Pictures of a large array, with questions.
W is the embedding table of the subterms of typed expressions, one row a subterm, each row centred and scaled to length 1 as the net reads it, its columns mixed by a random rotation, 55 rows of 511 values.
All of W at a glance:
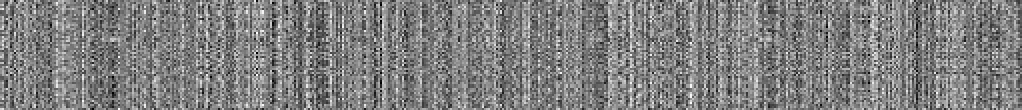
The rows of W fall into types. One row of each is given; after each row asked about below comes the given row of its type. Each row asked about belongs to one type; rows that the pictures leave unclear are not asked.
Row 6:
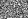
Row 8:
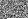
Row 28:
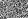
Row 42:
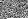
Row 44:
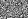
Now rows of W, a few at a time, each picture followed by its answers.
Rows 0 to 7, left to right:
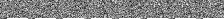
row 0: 6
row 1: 42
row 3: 6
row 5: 6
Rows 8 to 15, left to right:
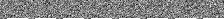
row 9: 44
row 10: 8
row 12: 42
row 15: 6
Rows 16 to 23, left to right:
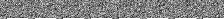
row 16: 44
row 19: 44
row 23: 44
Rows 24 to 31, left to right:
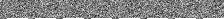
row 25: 42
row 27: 8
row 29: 6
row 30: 42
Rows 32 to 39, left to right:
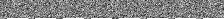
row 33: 44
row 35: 42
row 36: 8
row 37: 44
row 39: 42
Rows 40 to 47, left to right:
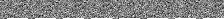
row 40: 42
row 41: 8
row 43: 42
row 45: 8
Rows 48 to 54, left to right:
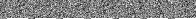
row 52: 6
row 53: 6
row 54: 28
